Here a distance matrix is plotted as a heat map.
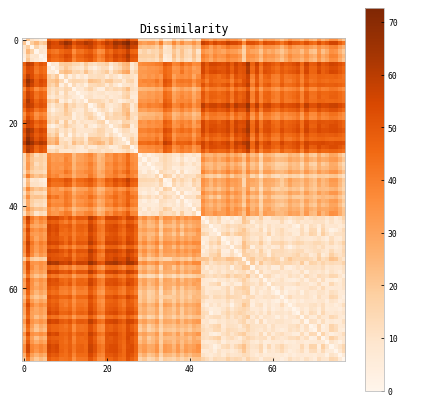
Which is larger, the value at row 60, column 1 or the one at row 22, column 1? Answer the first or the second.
the second
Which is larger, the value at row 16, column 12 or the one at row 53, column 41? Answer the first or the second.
the second
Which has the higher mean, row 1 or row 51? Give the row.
1
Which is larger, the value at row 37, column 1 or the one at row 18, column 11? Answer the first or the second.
the first
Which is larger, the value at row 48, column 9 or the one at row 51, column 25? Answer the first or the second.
the second
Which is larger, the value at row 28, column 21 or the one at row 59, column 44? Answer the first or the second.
the first
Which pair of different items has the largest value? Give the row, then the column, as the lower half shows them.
25, 1
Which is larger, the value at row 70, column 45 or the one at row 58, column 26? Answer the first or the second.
the second
